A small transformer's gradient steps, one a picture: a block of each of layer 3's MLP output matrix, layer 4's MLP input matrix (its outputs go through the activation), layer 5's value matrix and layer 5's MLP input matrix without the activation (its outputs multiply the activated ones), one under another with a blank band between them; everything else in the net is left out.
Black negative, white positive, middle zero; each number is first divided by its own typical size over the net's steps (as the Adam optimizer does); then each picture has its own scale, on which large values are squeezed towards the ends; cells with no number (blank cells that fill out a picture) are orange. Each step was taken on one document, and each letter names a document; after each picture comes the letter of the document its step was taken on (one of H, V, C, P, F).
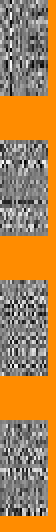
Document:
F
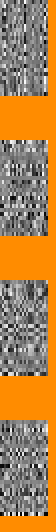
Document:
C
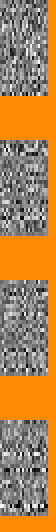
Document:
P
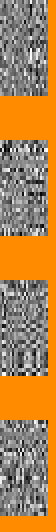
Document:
P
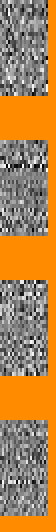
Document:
F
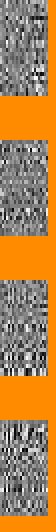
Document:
F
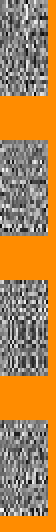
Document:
F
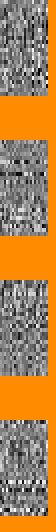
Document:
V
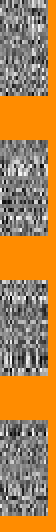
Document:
F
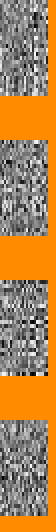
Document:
V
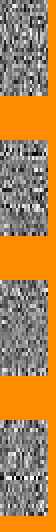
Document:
P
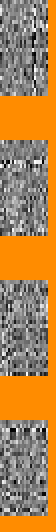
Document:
V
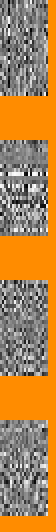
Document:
C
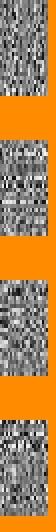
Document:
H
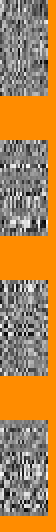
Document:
C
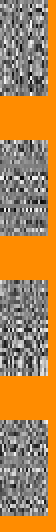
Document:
H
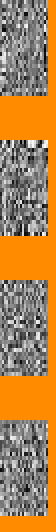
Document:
C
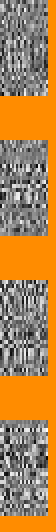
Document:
C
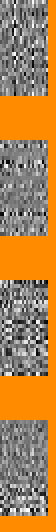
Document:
V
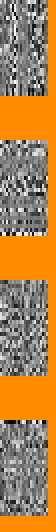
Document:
H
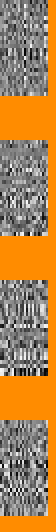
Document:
C
